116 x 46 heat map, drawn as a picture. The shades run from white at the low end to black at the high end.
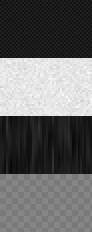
The table splits into 4 rows of 1 panel. Panel 1,1: very high, checkered, faint in contrast. Panel 2,1: very low, fine-grained, faint in contrast. Panel 3,1: very high, streaked downward, faint in contrast. Panel 4,1: middling, checkered, faint in contrast.
